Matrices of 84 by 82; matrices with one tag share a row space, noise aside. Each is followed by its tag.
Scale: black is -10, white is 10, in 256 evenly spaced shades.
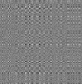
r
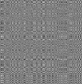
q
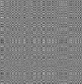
q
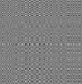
r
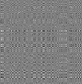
q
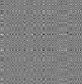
q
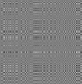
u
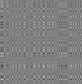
q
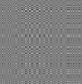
r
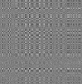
r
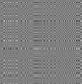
u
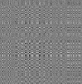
r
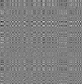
q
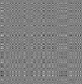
q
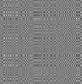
u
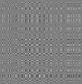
r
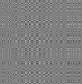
r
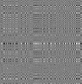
u
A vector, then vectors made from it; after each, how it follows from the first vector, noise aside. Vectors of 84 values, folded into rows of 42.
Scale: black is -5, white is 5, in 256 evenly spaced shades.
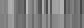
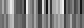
scaled up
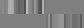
partly zeroed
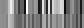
scaled up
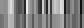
scaled up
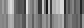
scaled up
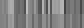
copied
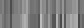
wrapped around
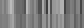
copied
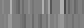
partly zeroed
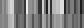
scaled up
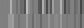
partly zeroed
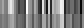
scaled up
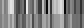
scaled up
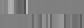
partly zeroed
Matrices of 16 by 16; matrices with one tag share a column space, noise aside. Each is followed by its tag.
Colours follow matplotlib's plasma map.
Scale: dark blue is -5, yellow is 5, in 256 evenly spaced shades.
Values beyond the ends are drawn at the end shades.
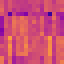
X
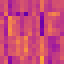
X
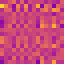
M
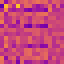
M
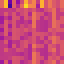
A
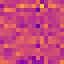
M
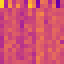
A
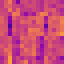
X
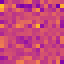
M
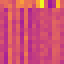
A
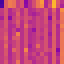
A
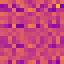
M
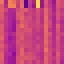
A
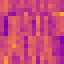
X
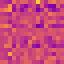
M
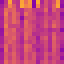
A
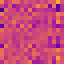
M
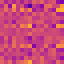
M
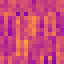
X
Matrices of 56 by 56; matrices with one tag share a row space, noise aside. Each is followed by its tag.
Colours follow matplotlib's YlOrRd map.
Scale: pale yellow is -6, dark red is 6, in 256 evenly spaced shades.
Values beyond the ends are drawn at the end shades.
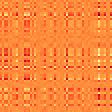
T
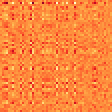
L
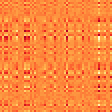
T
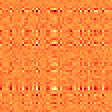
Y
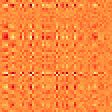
L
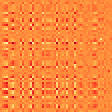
L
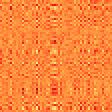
Y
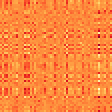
T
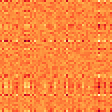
T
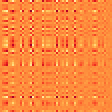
L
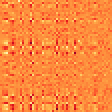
L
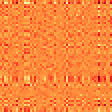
T
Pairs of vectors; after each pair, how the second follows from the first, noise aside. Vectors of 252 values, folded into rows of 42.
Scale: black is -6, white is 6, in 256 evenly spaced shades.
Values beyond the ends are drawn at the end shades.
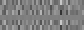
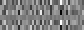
scaled up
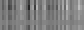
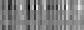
scaled up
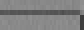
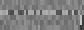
sign-scrambled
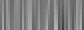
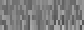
sign-scrambled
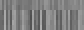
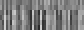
scaled up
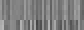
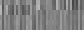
wrapped around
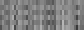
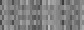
wrapped around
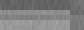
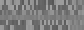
sign-scrambled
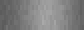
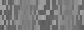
sign-scrambled
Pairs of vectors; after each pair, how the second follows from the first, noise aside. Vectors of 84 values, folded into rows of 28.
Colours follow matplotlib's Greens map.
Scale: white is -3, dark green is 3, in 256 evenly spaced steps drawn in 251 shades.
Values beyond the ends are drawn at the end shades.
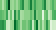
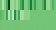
partly zeroed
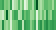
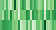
wrapped around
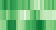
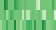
partly zeroed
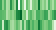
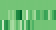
partly zeroed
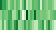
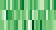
wrapped around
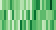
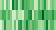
wrapped around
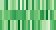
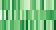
wrapped around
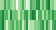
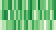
wrapped around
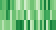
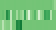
partly zeroed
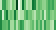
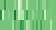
partly zeroed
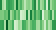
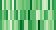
wrapped around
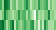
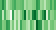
wrapped around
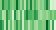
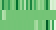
partly zeroed
